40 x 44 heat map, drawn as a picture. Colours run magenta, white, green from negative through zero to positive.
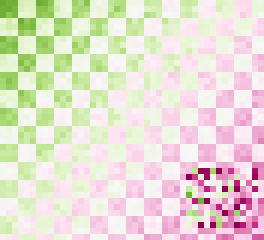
On average the colour sits 50% of the way up the scale. The ninth with the lowest average is the bottom right. The halves do not mirror each other. Values rise toward the top left. An odd patch, rougher than its surroundings, sits in the bottom right.
